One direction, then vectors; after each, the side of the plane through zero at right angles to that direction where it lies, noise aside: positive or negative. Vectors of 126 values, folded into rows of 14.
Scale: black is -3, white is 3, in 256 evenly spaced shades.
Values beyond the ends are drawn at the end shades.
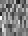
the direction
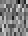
positive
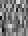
negative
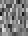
positive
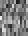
positive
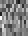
positive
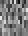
positive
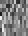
positive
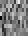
negative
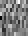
negative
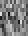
negative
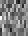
positive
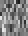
positive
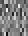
positive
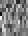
positive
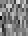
negative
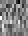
positive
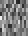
positive
